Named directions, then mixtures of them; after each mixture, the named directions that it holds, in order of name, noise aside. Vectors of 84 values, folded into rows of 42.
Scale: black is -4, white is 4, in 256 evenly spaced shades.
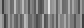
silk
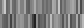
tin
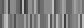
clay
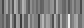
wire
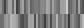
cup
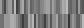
cup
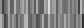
silk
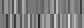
wire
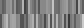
clay, cup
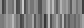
clay, cup, silk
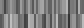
cup, silk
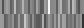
silk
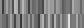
silk, wire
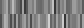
clay
